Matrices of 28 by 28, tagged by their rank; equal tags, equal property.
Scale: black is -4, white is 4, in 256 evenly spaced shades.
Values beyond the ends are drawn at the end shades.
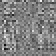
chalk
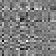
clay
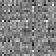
chalk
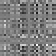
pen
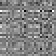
clay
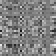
clay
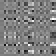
pen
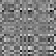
pen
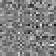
chalk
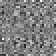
chalk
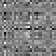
clay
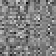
chalk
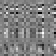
pen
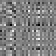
pen
